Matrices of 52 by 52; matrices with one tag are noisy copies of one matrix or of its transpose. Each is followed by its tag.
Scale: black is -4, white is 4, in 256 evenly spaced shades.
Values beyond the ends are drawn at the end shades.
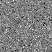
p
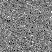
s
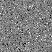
p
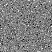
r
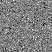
p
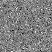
s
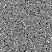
r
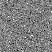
s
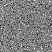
r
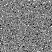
r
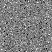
r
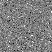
s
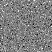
r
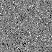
p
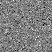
p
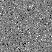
p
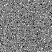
r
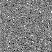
s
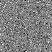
r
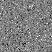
p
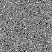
r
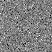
p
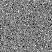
r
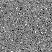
s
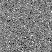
s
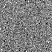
r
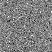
s
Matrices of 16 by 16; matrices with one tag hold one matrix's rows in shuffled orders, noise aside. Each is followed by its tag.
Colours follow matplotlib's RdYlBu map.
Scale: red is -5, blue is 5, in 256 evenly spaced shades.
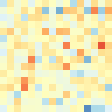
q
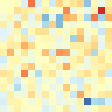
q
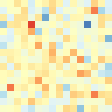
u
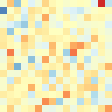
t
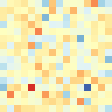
u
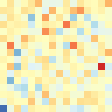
t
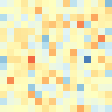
u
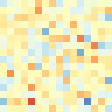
u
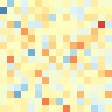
t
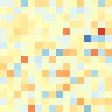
q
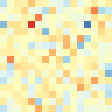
u
